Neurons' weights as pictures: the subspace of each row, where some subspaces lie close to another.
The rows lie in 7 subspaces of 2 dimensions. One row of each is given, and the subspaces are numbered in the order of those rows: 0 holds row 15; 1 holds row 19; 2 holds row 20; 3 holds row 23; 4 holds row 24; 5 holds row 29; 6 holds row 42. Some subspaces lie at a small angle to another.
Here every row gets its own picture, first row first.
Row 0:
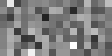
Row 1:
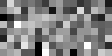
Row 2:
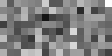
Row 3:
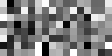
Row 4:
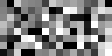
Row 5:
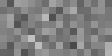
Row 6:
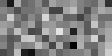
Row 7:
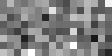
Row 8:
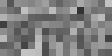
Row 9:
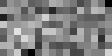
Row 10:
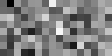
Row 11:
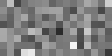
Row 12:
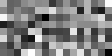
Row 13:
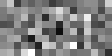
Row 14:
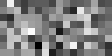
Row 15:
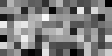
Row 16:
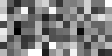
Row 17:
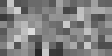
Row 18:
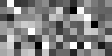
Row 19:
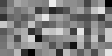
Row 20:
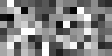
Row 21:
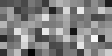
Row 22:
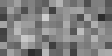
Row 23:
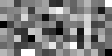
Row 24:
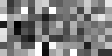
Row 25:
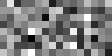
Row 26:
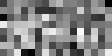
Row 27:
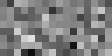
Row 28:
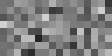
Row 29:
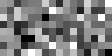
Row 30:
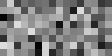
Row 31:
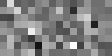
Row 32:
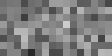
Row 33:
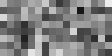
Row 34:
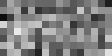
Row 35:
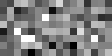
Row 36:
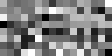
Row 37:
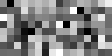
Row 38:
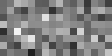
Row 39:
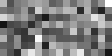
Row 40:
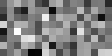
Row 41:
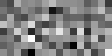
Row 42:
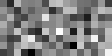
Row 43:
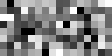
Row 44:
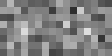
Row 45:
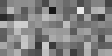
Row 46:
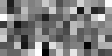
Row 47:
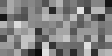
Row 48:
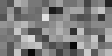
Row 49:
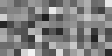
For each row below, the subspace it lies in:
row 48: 5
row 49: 1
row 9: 3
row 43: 2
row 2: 0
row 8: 0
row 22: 4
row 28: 1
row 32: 2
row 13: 3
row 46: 5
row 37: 2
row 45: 5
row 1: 5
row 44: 2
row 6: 6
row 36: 1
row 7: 6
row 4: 6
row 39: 1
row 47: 5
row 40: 4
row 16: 4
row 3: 4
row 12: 1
